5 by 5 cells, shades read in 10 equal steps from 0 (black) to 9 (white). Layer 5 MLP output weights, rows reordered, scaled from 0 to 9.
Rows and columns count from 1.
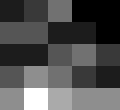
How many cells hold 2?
3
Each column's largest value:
5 9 6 5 5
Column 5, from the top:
0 0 2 1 5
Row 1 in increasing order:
0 0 1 2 4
